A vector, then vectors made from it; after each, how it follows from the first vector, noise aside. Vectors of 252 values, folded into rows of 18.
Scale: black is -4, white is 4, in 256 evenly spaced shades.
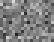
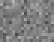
shrunk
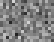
sign-scrambled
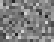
sign-scrambled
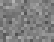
shrunk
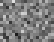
sign-scrambled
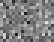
sign-scrambled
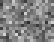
sign-scrambled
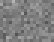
shrunk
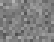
shrunk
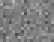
shrunk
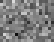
sign-scrambled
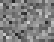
sign-scrambled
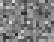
sign-scrambled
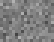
shrunk
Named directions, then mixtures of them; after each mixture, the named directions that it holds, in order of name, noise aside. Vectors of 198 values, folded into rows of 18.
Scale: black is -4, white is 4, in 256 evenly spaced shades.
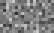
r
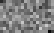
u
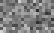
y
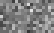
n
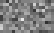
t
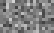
r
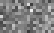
n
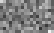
u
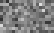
t, y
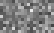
n, y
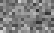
y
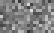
n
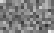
u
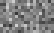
r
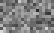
y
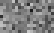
n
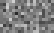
r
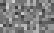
r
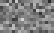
n, t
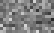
r, y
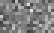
n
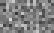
r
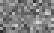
y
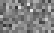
n, r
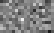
t, u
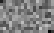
u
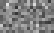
r, t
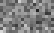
y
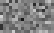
t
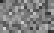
u, y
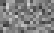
r, u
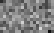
u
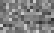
r, y
